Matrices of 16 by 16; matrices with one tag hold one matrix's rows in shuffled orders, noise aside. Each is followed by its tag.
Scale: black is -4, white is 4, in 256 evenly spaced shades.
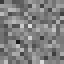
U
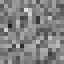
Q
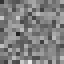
U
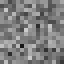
Q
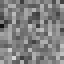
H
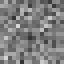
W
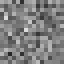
Q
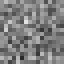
Q
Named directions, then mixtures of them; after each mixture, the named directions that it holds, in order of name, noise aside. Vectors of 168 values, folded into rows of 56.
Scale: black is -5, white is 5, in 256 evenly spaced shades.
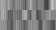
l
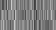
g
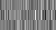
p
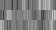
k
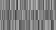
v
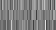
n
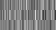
p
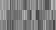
l, n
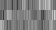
k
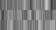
g, l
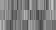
k, l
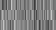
g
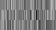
g, l, n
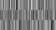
v
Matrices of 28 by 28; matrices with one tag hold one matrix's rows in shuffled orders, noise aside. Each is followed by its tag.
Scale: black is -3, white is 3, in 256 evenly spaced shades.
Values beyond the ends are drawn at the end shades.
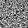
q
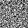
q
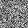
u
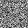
u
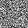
u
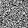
q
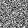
q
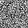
u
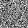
u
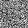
u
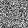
u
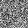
u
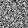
q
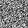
q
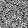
q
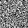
q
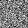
q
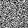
q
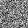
u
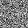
u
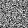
q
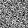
q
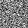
q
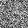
u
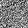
u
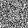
u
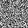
u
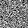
q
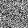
u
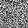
u
